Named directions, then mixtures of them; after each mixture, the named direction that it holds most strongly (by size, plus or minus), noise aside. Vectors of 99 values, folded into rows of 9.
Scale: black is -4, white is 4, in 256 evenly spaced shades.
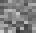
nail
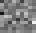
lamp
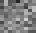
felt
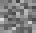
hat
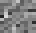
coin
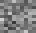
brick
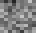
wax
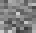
nail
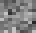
coin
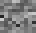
coin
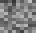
wax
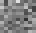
felt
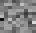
coin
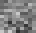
nail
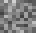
wax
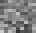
nail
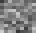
nail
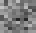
felt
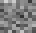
wax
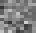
nail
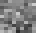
nail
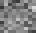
felt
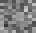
wax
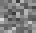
hat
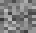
brick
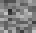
wax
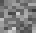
hat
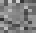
felt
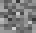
hat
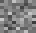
brick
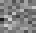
brick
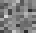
coin
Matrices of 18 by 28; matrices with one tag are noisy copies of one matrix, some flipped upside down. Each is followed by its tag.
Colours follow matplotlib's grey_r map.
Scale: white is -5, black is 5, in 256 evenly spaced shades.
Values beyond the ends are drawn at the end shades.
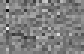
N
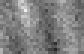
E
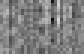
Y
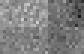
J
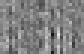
Y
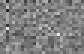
N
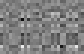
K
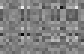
K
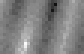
E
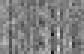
Y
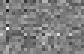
N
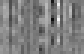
Y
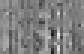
Y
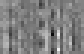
Y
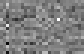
N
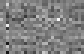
N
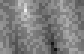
E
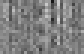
Y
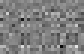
K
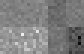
J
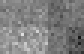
J
